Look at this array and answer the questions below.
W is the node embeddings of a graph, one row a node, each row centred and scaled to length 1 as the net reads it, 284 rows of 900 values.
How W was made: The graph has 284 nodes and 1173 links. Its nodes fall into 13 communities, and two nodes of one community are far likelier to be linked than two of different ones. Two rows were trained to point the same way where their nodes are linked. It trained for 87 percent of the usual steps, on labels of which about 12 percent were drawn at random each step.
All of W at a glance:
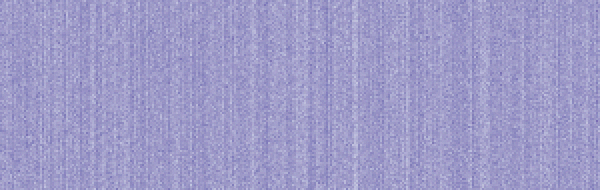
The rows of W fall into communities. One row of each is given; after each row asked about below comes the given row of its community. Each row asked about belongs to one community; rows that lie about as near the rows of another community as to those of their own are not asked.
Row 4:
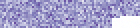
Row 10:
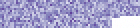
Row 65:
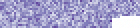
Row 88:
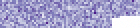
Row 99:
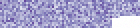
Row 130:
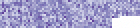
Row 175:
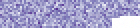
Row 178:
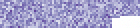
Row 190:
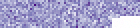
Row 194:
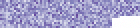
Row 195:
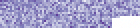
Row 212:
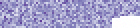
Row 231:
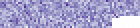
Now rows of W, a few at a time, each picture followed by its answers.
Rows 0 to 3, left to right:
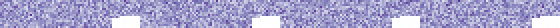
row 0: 178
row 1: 65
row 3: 175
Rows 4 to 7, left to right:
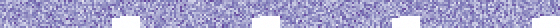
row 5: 175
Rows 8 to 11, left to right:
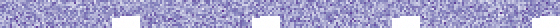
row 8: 88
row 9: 4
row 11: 231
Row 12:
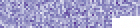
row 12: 194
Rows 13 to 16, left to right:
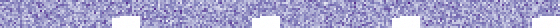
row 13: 195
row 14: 4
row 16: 195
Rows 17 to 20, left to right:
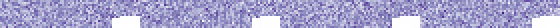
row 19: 175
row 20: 99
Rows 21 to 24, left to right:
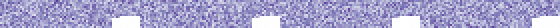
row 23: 178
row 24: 175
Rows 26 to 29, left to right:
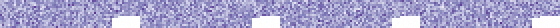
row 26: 88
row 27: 130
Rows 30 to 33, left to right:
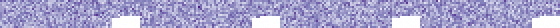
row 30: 175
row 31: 231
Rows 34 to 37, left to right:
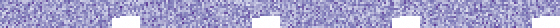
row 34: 4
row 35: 130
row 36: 178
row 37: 194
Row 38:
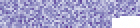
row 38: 4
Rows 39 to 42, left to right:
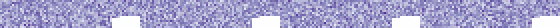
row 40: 99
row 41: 175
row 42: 130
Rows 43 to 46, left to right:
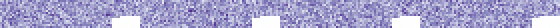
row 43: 4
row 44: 194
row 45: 10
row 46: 178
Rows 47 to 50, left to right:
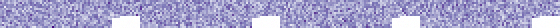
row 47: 190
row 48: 195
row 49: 190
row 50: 190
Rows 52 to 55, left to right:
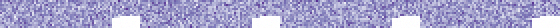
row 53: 195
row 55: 178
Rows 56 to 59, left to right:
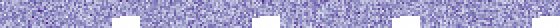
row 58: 4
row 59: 88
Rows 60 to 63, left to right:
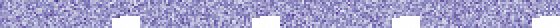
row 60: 10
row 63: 65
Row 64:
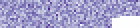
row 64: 99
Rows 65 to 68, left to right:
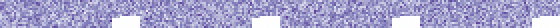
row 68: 195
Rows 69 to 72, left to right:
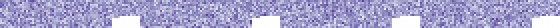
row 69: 194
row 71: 10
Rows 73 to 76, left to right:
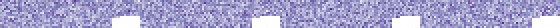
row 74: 178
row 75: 4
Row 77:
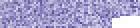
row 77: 130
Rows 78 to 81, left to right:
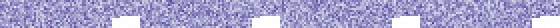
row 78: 194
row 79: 178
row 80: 130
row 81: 10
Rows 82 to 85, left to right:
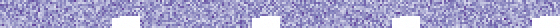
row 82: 190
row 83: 4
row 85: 194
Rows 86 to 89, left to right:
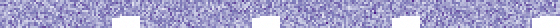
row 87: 212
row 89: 212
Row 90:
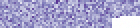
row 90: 10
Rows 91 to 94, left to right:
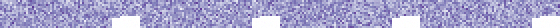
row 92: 65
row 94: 195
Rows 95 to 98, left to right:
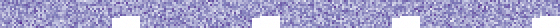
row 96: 175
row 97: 231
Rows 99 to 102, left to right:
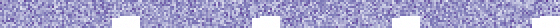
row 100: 195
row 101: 130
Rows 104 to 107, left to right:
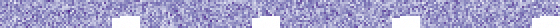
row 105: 130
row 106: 10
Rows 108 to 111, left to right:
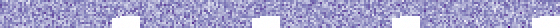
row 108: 231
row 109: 10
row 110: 10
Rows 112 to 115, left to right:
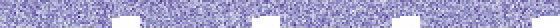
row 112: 99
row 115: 88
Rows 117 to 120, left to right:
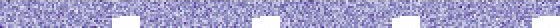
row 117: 99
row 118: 194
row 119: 190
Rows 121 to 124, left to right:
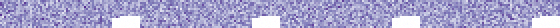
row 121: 4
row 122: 190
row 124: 88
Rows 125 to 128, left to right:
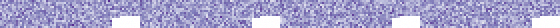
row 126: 10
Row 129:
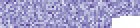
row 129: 175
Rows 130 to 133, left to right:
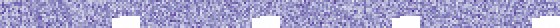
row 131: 212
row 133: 4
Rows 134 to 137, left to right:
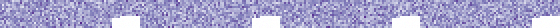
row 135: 195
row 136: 99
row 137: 130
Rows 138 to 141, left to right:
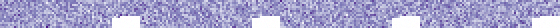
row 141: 195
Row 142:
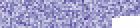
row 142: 88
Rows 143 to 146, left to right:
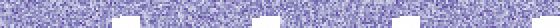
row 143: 88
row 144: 194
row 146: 10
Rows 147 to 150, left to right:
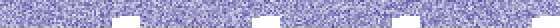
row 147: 195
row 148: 178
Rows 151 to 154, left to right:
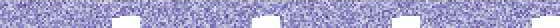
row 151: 130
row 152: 231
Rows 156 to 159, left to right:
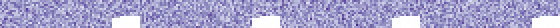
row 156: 212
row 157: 99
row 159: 175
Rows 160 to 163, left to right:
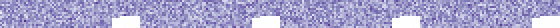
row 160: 4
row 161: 231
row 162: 212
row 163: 130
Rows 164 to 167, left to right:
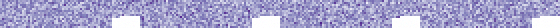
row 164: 65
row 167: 10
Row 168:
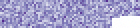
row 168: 88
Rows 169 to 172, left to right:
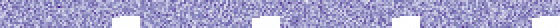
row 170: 194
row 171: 4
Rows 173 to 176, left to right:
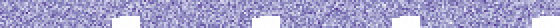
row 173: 178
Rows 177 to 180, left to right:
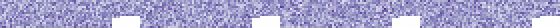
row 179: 194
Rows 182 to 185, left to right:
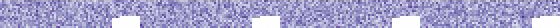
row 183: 10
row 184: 212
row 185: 130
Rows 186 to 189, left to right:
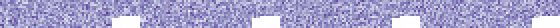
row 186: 194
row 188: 65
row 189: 130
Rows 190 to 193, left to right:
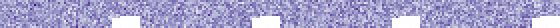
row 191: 231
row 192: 194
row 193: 178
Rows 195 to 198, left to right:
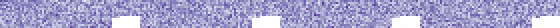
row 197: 99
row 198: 4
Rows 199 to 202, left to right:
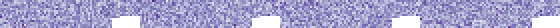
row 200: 99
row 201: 190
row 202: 195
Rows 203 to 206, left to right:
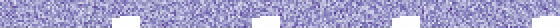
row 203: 4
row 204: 10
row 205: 212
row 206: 212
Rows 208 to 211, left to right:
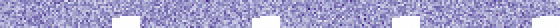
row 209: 212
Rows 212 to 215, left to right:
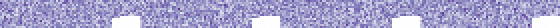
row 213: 88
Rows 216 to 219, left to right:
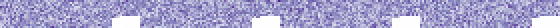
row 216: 175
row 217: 231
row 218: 195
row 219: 190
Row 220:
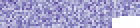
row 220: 195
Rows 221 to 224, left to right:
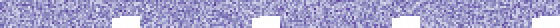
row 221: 10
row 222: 65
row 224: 88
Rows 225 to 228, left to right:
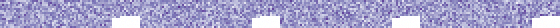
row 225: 194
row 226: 65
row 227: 130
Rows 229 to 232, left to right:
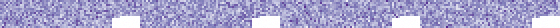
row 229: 212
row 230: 178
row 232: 212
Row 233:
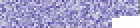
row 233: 88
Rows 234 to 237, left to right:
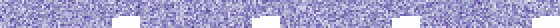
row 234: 88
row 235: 194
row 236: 88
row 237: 130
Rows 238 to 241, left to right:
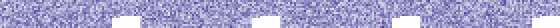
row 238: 88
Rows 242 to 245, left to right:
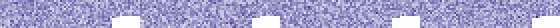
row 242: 190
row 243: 231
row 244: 194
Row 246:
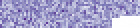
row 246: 212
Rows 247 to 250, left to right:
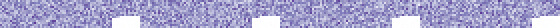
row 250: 178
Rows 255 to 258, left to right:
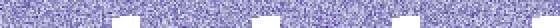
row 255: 88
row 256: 130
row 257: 4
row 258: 231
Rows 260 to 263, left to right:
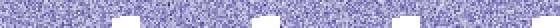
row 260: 88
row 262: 212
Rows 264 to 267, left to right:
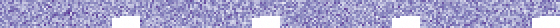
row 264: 178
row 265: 178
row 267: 195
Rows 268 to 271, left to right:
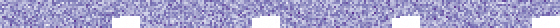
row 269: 194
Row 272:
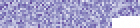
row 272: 195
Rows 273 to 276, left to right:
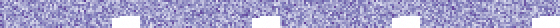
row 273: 178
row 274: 10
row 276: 195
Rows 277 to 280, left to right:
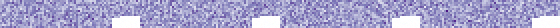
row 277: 88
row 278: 178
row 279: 212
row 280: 194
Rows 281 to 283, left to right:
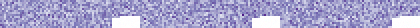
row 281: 178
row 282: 231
